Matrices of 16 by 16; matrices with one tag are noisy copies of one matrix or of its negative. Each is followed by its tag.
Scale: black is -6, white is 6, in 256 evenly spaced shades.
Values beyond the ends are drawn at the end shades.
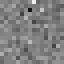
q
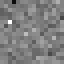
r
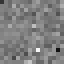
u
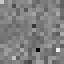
u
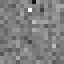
q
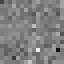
u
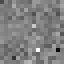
u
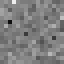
r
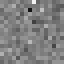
q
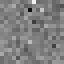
q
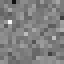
r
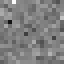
r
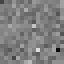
u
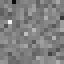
r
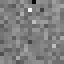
q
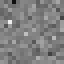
r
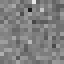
q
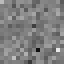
u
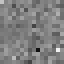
u
